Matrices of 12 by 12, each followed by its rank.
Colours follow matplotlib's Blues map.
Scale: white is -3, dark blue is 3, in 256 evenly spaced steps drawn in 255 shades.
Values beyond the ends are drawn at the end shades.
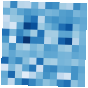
two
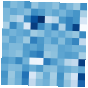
two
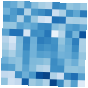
two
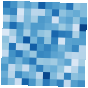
full rank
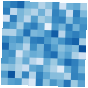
full rank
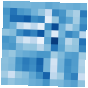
two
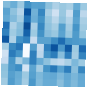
two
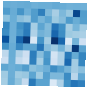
two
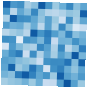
full rank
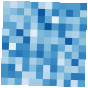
full rank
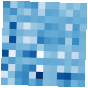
two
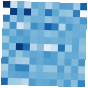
two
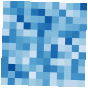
full rank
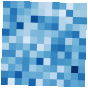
full rank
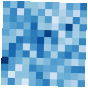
full rank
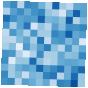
full rank
